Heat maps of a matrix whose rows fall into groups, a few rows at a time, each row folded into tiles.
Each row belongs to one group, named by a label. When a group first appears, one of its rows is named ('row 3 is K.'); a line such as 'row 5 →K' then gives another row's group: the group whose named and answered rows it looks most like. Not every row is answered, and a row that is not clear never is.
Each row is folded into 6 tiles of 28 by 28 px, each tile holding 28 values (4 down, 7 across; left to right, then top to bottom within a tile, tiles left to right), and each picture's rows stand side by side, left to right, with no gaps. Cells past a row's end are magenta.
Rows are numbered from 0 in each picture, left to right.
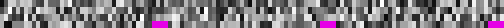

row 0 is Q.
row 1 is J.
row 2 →J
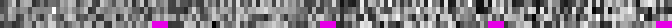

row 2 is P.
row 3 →J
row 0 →Q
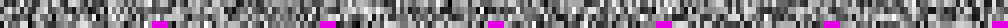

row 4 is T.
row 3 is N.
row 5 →T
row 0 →J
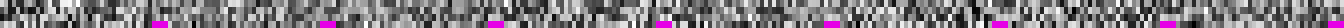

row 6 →Q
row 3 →T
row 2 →Q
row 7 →Q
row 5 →Q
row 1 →N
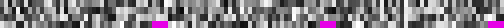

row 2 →P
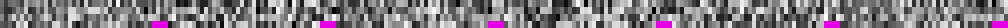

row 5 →P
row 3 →J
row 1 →J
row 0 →P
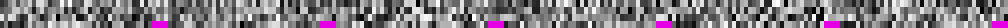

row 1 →P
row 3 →P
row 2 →J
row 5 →P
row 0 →Q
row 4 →Q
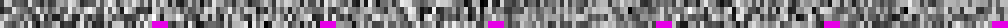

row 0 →N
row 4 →N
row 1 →J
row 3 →P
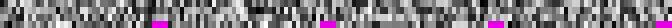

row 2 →T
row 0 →Q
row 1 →T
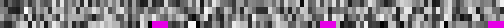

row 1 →J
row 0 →P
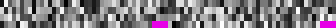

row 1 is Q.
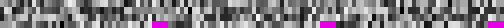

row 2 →Q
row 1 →Q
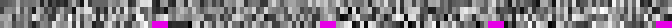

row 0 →J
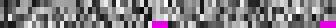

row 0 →Q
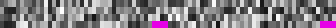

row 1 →J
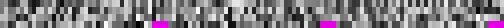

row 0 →J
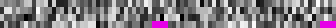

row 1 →J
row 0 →J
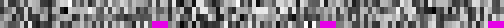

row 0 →N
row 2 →T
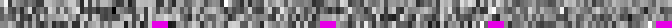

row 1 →Q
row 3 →N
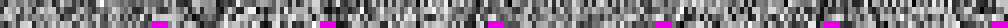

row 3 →P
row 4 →Q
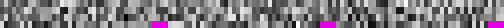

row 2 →N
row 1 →T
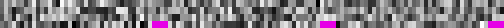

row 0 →T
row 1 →T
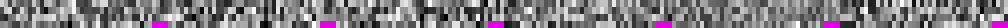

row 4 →N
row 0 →T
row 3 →P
